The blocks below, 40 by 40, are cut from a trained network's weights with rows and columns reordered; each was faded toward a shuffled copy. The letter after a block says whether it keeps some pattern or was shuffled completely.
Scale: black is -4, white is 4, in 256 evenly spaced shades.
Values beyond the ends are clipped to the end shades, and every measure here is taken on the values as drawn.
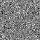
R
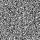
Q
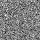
Q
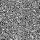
Q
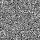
Q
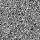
Q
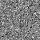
Q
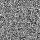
Q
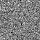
R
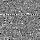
R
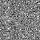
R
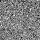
Q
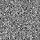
R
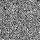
Q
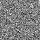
Q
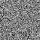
R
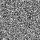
Q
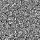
R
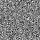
Q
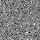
Q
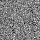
Q
